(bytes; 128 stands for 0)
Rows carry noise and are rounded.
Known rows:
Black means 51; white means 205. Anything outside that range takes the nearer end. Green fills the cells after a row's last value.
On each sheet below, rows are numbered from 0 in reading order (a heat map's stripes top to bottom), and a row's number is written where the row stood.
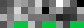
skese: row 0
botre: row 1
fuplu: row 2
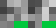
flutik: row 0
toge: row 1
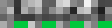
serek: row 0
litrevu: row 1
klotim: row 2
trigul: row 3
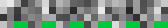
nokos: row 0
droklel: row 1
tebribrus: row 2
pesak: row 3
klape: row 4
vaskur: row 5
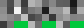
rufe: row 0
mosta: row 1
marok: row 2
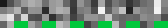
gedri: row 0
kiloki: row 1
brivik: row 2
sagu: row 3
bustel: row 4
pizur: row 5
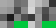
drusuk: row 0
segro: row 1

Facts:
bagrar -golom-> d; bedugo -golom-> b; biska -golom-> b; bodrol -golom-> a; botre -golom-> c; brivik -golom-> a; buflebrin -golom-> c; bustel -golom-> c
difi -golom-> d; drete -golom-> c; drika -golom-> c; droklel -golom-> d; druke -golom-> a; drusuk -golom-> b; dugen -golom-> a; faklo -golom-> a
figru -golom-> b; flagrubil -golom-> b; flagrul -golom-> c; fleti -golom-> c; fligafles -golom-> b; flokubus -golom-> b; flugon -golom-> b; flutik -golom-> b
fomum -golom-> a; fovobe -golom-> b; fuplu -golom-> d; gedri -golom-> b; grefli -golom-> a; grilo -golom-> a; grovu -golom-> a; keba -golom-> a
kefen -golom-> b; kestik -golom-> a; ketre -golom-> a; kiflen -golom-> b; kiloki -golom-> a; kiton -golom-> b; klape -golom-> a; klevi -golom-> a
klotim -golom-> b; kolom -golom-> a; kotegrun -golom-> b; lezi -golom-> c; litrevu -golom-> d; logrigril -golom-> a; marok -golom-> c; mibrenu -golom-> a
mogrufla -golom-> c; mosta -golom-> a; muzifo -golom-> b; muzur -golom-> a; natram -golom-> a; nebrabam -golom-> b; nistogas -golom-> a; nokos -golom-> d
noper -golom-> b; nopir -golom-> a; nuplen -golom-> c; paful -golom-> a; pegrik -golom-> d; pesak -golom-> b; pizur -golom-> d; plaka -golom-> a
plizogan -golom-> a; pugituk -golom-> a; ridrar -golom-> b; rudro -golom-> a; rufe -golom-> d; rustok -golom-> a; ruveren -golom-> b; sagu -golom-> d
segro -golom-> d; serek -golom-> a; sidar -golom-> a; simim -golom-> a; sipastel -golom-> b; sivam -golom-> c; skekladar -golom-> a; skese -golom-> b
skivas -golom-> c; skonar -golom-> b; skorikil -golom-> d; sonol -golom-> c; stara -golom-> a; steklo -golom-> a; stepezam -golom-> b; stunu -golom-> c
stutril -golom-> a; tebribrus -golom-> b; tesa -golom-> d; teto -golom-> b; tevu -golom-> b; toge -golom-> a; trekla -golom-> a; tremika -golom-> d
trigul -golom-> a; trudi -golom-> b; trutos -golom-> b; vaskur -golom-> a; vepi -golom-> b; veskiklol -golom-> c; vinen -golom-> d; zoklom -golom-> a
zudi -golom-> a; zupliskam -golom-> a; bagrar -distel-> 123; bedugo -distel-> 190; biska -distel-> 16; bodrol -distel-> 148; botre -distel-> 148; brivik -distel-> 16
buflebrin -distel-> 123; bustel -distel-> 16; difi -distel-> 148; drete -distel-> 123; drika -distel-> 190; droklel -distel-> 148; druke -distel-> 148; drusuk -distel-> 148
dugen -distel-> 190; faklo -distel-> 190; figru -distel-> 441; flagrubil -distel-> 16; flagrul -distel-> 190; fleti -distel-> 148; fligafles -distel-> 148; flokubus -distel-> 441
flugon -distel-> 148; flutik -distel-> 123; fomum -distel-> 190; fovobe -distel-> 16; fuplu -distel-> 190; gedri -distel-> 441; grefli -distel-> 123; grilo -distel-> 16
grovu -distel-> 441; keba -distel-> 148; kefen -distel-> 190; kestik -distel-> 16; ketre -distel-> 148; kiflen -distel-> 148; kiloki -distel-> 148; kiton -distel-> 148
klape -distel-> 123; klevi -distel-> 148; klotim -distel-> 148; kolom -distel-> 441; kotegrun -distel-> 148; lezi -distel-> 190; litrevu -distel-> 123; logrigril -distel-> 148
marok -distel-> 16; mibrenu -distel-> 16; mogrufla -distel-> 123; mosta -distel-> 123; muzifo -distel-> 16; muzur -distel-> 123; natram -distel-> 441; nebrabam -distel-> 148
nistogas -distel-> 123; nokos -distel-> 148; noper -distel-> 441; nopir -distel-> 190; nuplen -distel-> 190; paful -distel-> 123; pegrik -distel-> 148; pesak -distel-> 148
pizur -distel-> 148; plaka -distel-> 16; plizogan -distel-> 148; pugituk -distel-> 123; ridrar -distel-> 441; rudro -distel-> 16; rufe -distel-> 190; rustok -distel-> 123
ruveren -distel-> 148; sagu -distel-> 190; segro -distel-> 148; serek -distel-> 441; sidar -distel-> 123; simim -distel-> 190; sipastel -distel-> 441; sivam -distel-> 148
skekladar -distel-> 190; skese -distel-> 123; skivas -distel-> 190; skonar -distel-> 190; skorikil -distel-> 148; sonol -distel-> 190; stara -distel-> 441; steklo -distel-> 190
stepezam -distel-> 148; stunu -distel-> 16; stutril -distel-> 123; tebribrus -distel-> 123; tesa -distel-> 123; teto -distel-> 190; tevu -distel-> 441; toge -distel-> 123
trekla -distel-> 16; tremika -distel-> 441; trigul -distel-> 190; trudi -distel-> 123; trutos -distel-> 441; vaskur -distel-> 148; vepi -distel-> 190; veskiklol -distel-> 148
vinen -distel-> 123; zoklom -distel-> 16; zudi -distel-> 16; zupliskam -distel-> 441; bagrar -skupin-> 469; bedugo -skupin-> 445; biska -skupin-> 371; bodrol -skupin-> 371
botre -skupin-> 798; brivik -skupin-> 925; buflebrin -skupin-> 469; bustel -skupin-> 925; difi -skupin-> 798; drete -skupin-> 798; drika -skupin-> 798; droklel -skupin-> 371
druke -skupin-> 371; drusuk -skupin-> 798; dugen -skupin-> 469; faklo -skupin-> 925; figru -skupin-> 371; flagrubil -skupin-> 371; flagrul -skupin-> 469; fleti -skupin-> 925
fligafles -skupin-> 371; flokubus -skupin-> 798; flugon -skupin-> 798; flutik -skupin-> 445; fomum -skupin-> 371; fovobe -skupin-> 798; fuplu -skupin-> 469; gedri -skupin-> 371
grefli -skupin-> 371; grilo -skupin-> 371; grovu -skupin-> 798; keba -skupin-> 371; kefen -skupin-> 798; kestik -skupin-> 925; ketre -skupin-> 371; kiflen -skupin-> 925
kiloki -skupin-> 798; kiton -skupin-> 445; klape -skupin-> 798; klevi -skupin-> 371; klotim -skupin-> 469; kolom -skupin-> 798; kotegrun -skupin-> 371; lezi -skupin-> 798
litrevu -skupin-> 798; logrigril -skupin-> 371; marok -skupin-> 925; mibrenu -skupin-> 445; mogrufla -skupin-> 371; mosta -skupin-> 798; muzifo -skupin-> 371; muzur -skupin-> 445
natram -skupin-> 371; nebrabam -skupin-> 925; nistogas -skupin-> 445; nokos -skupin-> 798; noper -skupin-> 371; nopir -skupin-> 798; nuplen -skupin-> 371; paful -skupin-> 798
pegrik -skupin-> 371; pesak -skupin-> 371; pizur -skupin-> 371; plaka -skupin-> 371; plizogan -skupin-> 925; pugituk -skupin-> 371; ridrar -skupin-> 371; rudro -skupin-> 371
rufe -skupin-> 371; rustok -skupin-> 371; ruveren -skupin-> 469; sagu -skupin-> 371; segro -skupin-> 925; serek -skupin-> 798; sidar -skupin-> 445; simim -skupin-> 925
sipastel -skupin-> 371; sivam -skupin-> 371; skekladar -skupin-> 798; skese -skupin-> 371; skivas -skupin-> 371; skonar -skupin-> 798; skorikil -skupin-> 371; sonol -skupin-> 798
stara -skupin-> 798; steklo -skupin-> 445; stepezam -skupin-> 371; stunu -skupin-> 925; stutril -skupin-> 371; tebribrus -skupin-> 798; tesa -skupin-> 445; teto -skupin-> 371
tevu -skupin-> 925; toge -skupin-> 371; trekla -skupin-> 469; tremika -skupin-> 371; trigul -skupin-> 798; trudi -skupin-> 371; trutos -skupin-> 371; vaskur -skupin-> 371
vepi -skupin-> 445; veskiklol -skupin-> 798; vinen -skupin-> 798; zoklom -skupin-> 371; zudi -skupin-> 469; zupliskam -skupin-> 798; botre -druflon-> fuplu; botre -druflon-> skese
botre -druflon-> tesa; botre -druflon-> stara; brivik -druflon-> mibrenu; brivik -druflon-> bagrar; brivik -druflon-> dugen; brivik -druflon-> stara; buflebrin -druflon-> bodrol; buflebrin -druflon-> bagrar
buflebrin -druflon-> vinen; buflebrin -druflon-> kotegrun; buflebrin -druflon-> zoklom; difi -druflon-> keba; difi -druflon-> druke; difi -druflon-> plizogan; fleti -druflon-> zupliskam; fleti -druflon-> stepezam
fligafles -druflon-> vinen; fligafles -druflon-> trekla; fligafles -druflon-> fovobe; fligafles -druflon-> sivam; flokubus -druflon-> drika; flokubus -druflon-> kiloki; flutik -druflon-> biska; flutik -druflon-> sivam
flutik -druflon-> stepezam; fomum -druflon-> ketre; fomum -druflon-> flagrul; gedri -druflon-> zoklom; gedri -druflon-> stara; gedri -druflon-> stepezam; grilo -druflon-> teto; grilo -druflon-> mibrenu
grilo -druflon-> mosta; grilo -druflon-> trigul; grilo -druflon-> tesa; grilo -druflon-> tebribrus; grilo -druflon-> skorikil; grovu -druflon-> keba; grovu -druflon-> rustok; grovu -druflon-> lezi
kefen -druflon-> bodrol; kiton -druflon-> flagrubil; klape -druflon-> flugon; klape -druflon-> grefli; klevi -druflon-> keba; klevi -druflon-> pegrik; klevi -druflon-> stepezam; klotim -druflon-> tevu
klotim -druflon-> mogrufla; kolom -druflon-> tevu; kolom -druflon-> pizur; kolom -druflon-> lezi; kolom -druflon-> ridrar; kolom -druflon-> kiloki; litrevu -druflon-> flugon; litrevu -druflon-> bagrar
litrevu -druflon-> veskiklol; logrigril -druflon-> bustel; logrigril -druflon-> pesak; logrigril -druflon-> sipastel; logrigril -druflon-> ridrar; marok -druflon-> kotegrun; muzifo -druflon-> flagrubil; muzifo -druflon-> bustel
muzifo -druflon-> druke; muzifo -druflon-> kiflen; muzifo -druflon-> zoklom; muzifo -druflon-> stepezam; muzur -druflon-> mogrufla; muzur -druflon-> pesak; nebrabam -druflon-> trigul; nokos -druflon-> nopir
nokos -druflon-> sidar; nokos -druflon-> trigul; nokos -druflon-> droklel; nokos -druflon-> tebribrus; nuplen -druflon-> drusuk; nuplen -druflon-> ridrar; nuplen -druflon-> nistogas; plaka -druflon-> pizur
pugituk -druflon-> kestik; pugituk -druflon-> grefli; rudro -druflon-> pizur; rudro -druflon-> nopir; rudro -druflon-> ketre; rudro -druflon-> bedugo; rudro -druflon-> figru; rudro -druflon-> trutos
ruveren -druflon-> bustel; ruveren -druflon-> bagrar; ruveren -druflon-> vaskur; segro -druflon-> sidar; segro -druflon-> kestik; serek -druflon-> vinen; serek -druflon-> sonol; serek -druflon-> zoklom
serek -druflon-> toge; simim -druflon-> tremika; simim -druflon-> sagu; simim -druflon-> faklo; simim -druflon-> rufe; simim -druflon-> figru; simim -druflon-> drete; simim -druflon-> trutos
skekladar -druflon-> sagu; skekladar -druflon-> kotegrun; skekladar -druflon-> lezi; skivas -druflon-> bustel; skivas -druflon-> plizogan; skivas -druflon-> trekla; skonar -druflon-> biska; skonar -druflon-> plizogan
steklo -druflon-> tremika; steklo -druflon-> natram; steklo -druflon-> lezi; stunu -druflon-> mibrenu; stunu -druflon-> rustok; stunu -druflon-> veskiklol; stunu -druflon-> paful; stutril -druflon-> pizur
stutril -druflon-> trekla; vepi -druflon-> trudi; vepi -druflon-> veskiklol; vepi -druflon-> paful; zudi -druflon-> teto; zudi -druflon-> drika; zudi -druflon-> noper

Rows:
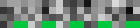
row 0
mibrenu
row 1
grovu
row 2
simim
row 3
sivam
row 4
zudi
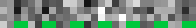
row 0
stunu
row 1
drete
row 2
kiton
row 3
kotegrun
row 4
klevi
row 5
steklo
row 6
kestik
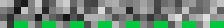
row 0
flagrul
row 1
veskiklol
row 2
ruveren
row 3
natram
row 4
plizogan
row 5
fovobe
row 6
fomum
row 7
pugituk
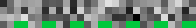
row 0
stepezam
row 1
flokubus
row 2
buflebrin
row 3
logrigril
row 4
trekla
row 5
vepi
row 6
difi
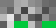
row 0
grilo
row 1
kiflen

